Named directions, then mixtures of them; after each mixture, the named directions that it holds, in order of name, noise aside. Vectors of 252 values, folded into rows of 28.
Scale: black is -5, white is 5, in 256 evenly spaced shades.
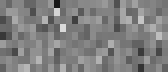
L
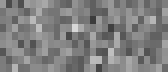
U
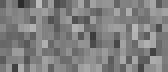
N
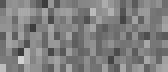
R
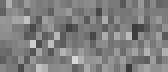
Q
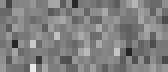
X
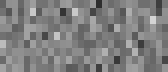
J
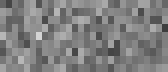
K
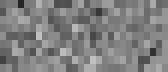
N, Q, U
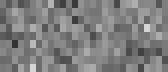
L, N, X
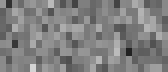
L, U, X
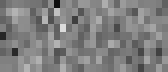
L, R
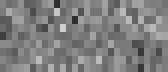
L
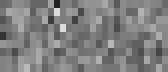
L, R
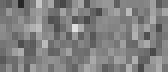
N, U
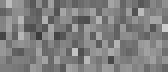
K, R
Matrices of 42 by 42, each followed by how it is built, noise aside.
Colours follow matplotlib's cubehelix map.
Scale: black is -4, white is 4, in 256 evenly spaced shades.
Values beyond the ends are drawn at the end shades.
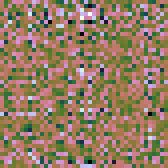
low rank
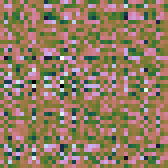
low rank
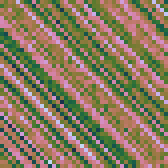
Toeplitz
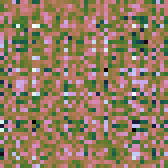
low rank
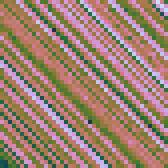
Toeplitz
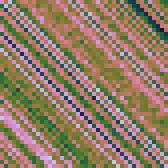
Toeplitz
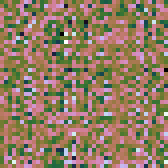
low rank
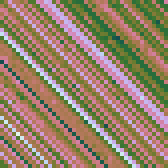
Toeplitz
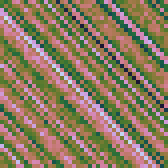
Toeplitz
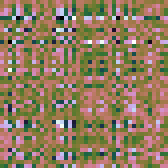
low rank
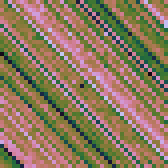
Toeplitz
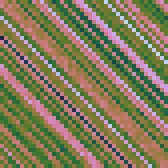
Toeplitz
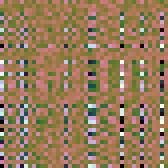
low rank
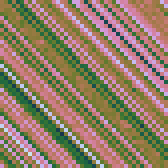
Toeplitz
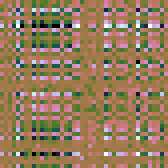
low rank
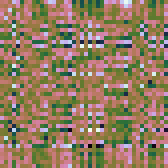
low rank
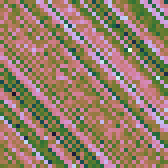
Toeplitz
